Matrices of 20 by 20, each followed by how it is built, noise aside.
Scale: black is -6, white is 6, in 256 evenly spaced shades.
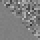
upper triangular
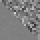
upper triangular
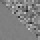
upper triangular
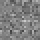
low rank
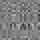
low rank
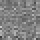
low rank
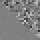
upper triangular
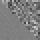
upper triangular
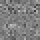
low rank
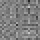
low rank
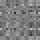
low rank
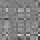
low rank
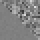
upper triangular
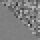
upper triangular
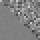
upper triangular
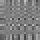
low rank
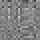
low rank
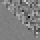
upper triangular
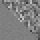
upper triangular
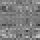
low rank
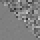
upper triangular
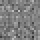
low rank
